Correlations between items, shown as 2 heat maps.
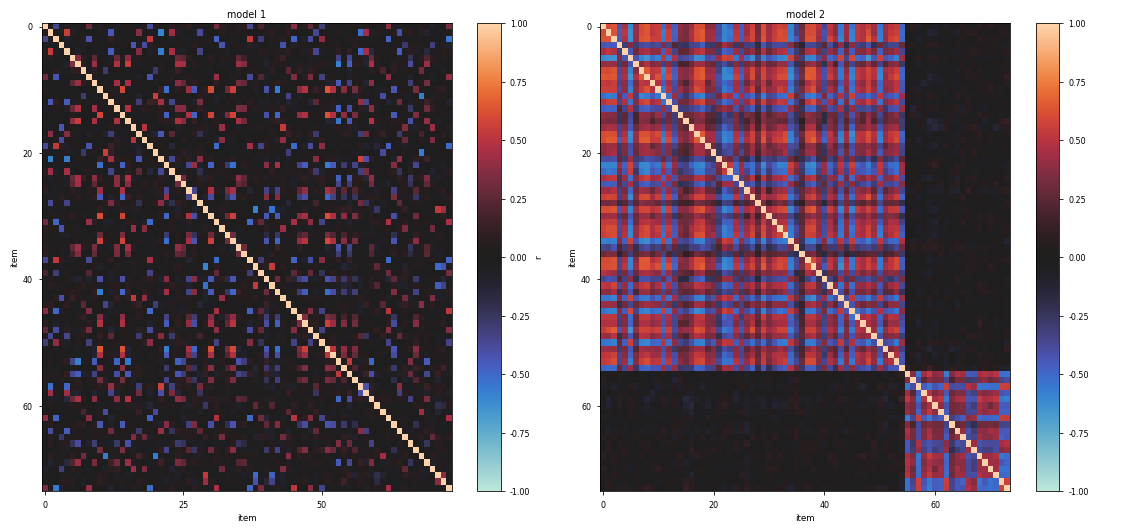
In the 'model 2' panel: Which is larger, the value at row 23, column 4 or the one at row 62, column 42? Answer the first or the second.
the second
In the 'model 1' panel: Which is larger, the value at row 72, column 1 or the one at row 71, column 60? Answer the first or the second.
the first
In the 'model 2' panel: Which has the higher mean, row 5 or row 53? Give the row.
53
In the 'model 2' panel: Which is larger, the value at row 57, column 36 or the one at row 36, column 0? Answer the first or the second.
the second
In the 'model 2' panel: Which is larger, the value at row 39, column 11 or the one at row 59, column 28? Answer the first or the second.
the second
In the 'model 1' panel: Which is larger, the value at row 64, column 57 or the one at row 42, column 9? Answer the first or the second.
the first
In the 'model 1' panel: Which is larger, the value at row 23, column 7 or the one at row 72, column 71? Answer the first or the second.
the second
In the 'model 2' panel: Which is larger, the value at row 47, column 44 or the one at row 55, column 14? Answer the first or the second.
the first
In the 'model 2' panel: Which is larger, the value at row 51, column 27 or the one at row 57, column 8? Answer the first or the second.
the first
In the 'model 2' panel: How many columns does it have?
74
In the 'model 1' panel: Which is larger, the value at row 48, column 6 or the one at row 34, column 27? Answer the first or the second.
the first
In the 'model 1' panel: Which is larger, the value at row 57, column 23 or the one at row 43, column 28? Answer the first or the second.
the second
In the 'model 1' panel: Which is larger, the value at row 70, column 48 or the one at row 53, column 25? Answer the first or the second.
the first
